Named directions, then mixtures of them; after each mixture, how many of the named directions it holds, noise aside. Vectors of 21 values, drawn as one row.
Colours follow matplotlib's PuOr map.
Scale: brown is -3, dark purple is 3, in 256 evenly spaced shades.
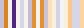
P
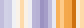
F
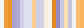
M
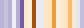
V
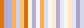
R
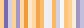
two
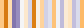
three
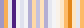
two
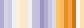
one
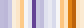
one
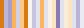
one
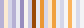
two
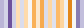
three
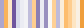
three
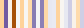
one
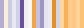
three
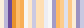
one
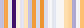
one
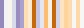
two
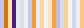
two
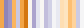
two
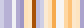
one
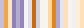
three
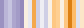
three
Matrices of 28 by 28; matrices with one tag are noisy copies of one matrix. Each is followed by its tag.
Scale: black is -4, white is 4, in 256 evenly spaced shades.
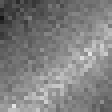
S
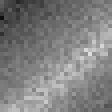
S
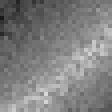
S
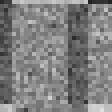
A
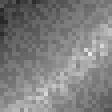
S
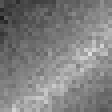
S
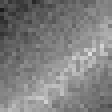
S
